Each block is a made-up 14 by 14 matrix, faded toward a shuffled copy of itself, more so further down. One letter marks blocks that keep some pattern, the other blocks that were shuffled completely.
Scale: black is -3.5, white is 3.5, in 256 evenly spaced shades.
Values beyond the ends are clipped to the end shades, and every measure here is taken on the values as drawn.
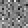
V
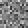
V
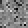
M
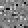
M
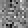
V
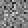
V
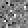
M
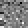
V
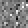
V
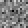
M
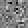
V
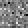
M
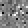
M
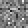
M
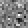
V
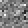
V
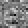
V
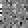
V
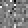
V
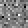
M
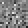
M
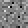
M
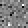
M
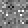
M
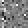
V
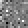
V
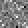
M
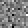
V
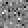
M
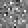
M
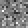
M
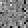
V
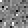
M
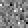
M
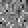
M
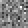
M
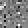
V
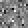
M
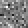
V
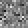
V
